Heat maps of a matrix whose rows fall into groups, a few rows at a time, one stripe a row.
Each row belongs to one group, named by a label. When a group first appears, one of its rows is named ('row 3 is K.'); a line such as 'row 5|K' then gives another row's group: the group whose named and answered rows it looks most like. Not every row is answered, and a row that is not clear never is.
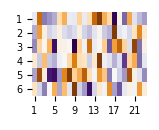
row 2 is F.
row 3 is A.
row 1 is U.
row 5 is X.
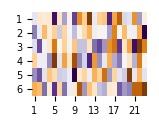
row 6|F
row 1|A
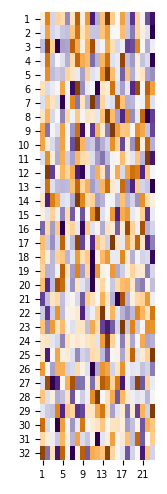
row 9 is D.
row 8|U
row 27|U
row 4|X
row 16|A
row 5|U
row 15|A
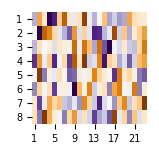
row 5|U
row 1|X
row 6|A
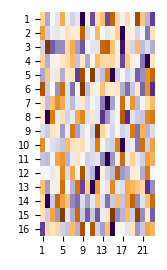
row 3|U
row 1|D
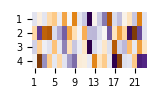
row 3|F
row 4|U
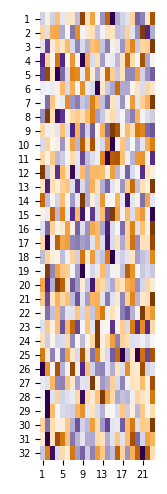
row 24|A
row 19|U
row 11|D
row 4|A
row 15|D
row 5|X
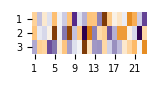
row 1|D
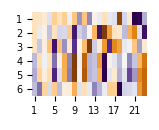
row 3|A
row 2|D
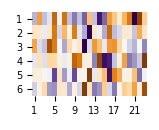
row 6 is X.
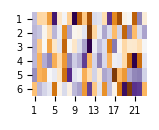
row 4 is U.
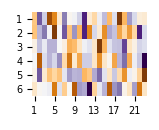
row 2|D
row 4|X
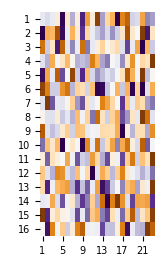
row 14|D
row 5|A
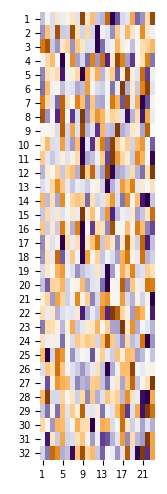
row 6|F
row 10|D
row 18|A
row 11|D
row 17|A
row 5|A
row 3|F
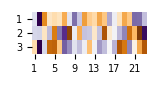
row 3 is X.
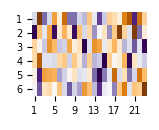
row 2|A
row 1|U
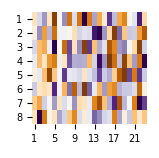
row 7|U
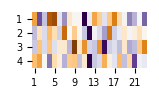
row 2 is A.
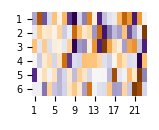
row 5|F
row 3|D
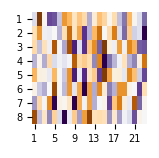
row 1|X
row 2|X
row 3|D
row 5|D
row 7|A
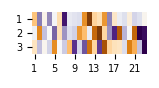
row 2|U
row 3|D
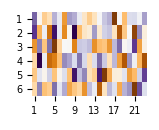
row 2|A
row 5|D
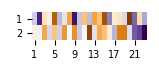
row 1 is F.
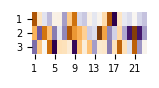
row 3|A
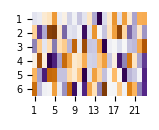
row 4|X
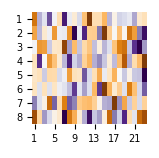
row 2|D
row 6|D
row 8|F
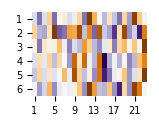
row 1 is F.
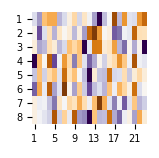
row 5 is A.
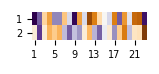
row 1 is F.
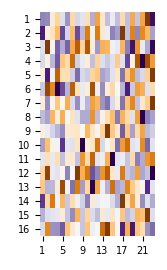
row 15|F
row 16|U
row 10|A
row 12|X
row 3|X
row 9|U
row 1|F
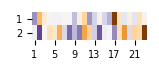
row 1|F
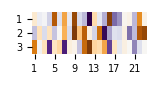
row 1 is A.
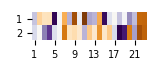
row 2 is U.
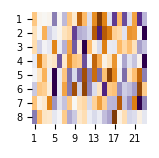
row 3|D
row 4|X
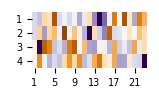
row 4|X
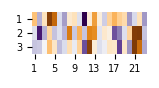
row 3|F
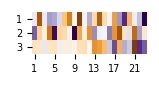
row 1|X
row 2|A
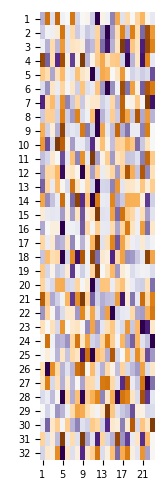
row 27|U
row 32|A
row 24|X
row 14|D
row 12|A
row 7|F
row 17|A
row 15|A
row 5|X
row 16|A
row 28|A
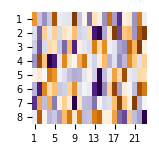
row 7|A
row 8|X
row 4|X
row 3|F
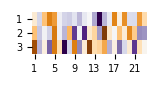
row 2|D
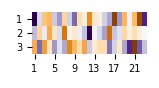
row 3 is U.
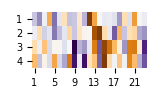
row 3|D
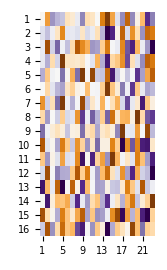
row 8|D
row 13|A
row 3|X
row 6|U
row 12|X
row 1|U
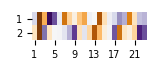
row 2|U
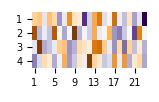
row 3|U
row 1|X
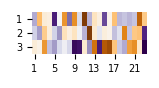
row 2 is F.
